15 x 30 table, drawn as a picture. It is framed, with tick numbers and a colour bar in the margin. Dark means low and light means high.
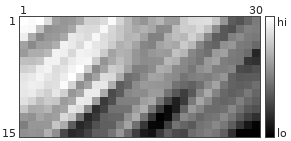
Histogram: bell-shaped. Slope: up to the top left. Grain: diagonal, up to the right. Mirror symmetry: none. Lone odd cells: none.
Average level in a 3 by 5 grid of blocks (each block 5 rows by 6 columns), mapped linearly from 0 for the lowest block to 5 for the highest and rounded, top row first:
4 5 3 3 1 | 5 4 2 2 1 | 3 1 1 0 0
